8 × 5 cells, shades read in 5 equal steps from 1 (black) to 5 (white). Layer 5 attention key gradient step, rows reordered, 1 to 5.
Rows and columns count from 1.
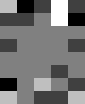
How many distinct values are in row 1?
4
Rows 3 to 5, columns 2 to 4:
3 3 3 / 3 3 3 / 3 3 3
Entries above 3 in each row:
2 1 0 0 0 0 1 2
